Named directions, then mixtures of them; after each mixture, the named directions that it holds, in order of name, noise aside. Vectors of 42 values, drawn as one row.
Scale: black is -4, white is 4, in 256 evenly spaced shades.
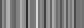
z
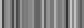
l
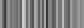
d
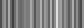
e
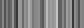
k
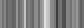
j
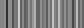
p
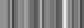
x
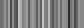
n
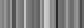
j, x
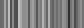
n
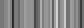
e, l, x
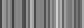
d, e, j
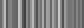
d, n, p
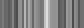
j, k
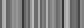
d, l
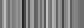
d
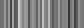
n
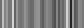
l, p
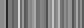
p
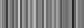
d, k, p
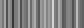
j, p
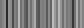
p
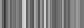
d, j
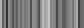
j, l, p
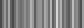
e
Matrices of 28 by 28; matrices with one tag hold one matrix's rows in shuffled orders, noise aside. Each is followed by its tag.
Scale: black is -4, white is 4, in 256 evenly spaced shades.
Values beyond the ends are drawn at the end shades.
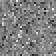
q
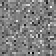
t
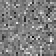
t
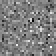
t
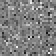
t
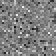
q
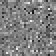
t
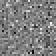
t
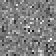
t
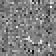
t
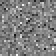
q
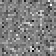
t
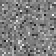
q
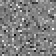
q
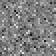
q
